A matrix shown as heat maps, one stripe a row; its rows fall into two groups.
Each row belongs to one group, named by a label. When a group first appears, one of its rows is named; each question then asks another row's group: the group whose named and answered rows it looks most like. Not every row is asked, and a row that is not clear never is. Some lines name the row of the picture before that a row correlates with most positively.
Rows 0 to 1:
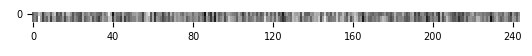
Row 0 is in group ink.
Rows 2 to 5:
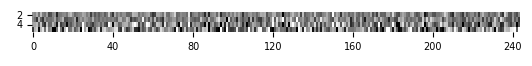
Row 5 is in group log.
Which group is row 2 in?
ink
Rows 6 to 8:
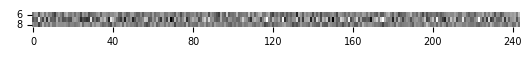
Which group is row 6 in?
log
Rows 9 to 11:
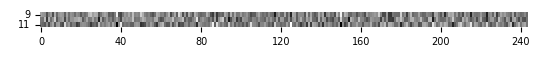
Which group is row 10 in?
ink
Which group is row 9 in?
ink
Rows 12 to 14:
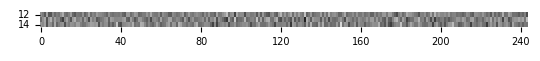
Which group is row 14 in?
ink
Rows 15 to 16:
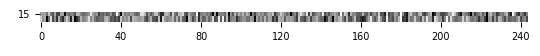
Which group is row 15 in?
ink
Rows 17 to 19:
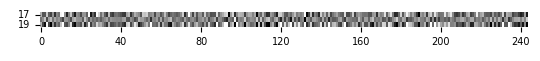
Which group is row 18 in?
log
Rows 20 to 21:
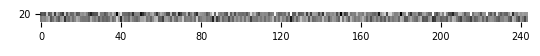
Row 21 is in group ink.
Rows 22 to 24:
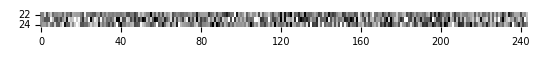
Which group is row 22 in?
log
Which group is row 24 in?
ink
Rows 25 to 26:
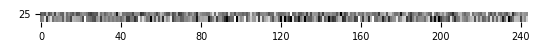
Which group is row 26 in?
log
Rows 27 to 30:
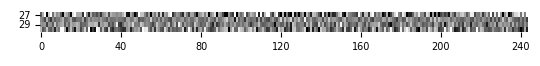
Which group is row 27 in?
log
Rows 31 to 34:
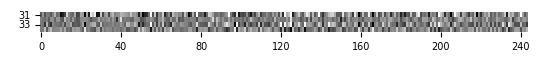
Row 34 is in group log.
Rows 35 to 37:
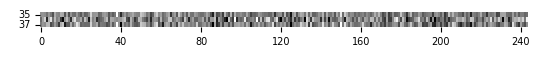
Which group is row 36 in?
log
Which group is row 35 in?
ink
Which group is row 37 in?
ink
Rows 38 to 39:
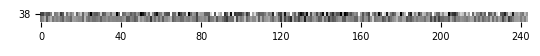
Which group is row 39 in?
log
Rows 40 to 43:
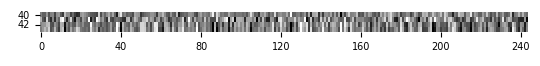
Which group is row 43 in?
ink
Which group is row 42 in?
ink
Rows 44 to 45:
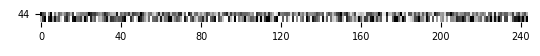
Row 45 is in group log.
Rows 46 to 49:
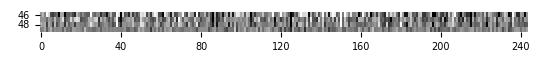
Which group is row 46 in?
ink
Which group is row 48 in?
ink
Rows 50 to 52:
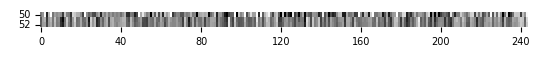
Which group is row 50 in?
log
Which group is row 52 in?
log
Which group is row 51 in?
log
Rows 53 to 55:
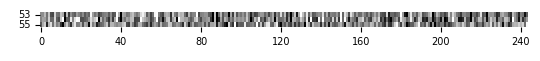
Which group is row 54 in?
ink
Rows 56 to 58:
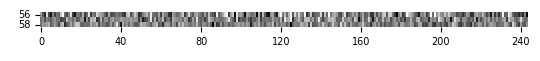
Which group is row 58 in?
ink
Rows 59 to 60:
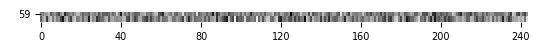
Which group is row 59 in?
ink
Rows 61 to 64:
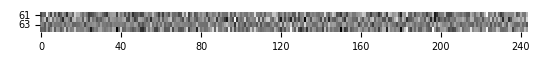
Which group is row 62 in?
log
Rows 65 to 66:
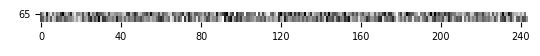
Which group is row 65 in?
log
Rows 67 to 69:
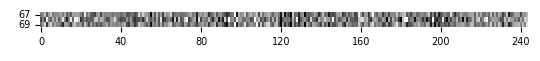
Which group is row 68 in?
ink
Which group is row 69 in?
log
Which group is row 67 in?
log
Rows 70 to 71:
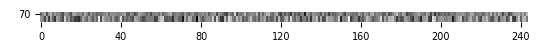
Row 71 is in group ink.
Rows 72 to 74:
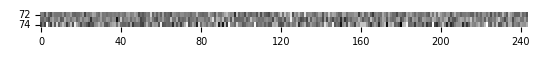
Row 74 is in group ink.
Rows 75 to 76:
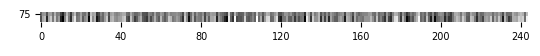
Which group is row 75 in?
log
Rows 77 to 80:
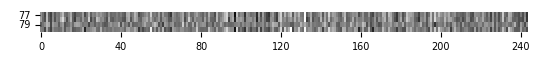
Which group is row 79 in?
ink
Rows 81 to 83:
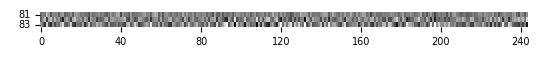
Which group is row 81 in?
ink
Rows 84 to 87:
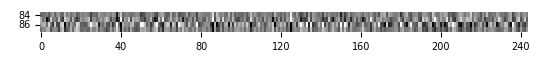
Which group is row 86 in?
ink
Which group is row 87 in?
ink
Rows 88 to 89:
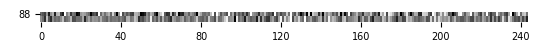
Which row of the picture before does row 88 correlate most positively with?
84
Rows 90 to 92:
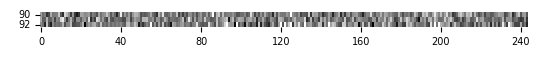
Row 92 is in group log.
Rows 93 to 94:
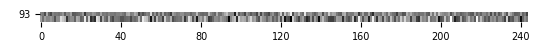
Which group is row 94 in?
log
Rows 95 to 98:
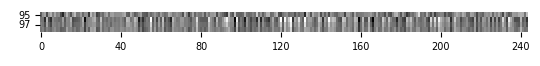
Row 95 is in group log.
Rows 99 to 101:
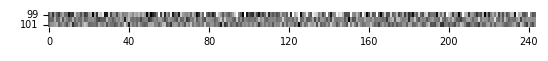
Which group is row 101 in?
ink
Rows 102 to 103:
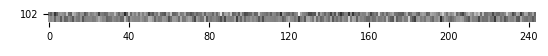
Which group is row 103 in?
ink
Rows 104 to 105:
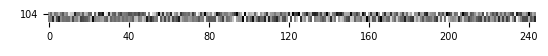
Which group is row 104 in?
log
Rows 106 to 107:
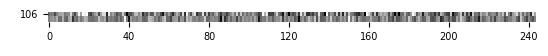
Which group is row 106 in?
ink
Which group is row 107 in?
ink
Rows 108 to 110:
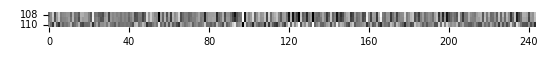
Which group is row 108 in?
log
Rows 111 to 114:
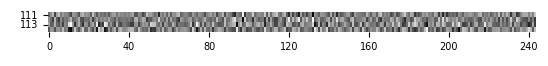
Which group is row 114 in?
log
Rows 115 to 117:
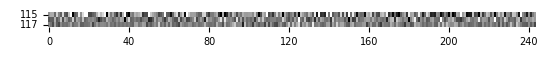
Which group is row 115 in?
ink
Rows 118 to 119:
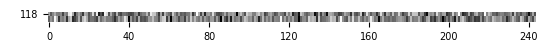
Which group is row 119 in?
ink
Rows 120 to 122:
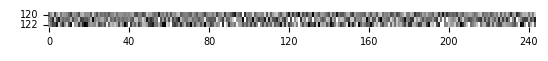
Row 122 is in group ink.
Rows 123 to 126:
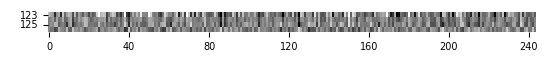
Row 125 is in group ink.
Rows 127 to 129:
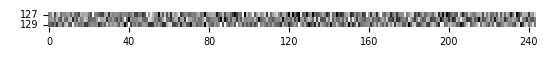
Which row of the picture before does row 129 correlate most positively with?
126
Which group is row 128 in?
ink
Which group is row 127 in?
log
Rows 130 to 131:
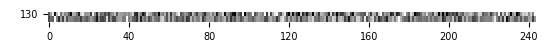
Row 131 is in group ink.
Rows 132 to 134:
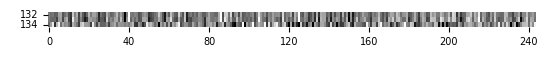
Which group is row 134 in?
log
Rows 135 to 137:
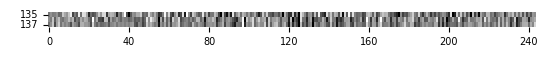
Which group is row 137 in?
log
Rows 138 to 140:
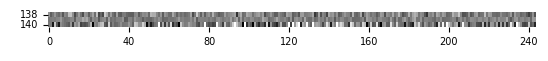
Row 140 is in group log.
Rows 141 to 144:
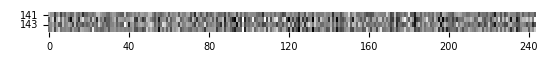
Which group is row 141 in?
ink
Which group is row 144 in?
log
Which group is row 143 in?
ink
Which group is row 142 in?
log
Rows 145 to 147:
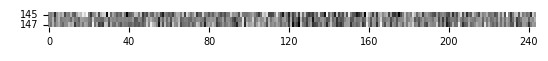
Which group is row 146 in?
log
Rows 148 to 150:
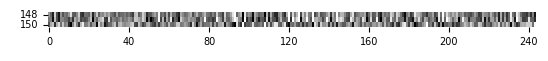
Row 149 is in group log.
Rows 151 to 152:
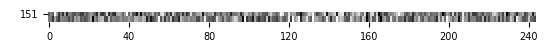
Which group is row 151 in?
ink
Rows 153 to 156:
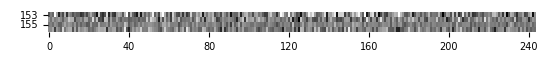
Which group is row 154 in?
log
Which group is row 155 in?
ink
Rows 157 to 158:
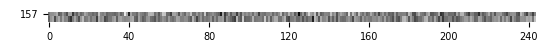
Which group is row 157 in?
ink
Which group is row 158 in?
log
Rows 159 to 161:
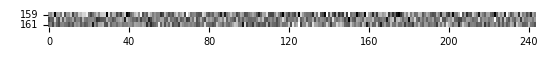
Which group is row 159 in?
ink
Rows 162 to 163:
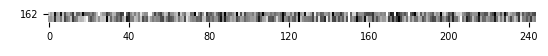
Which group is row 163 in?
ink
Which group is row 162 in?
ink
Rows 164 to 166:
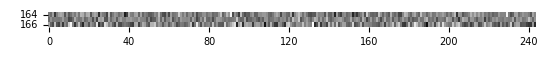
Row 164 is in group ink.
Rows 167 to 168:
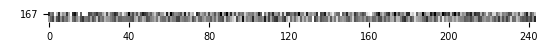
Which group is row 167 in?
ink
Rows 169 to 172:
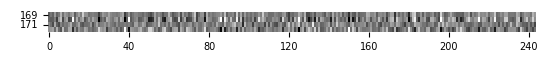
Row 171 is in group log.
